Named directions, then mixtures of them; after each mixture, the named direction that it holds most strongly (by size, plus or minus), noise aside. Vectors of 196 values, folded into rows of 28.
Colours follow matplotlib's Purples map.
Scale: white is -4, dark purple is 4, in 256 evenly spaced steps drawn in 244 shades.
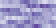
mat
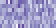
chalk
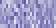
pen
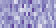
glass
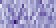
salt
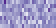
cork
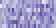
salt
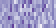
glass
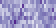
salt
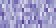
cork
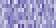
chalk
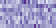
cork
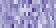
glass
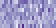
chalk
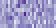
pen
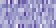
chalk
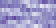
mat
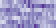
mat
